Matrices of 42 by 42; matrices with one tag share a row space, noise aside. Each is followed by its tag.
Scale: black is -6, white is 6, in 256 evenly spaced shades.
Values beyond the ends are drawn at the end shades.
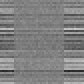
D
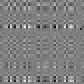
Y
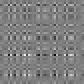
Y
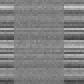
D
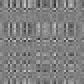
Y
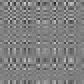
Y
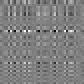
Y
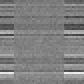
D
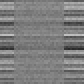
D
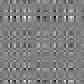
Y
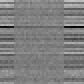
D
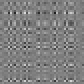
Y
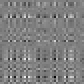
Y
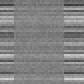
D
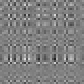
Y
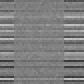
D
